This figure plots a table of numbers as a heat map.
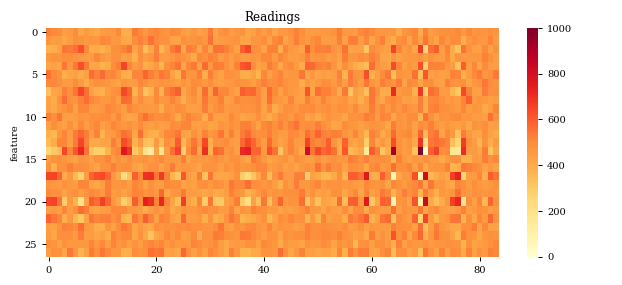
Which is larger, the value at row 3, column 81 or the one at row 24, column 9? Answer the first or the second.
the first
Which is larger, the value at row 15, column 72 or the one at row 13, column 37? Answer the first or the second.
the second
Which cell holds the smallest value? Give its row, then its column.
14, 70
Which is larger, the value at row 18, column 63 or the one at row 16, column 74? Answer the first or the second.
the second
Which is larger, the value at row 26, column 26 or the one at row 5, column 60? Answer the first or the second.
the first
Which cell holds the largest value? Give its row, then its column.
14, 69
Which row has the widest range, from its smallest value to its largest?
14
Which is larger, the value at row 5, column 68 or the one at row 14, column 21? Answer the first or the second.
the first
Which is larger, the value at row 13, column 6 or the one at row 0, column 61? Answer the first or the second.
the first
